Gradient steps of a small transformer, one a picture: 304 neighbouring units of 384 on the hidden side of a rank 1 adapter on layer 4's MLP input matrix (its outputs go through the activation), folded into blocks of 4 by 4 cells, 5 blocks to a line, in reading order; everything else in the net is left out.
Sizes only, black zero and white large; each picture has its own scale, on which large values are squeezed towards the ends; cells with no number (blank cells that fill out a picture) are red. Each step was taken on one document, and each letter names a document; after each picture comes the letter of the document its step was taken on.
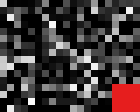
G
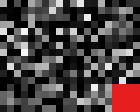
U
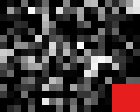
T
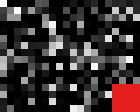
G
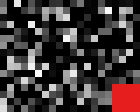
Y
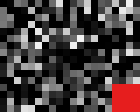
U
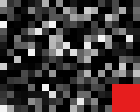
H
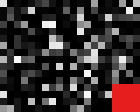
G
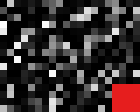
H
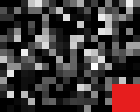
T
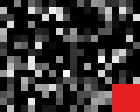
Y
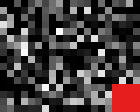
U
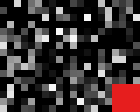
Y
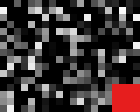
Y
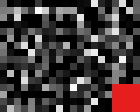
G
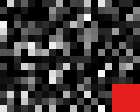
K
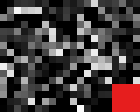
T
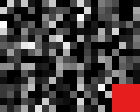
K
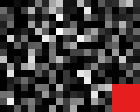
U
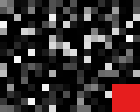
H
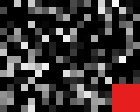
Y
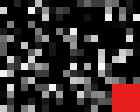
Y
